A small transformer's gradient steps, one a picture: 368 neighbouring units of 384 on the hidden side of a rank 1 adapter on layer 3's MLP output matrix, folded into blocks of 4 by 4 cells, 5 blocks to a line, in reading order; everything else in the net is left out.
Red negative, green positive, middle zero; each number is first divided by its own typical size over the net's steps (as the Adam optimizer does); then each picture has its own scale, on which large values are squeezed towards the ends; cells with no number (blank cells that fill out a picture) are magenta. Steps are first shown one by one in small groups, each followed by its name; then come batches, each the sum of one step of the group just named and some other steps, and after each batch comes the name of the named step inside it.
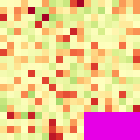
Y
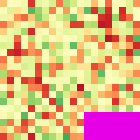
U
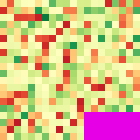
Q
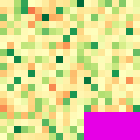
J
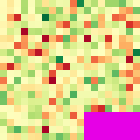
J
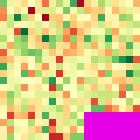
Y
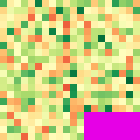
Q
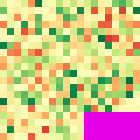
U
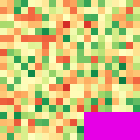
Q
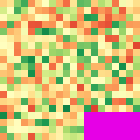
U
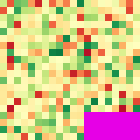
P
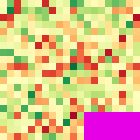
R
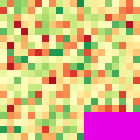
P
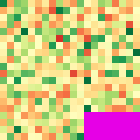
P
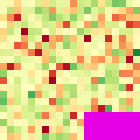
R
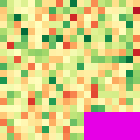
R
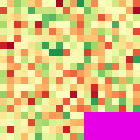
P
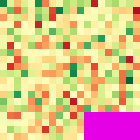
R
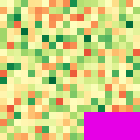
P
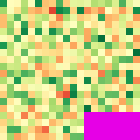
R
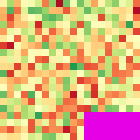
R
